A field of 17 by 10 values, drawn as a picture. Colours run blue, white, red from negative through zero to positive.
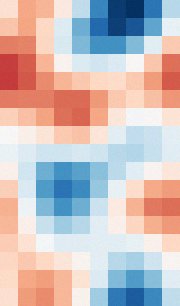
Calmest part: top left. Average level on the scale: 50%. Ninth with the highest average: top left.
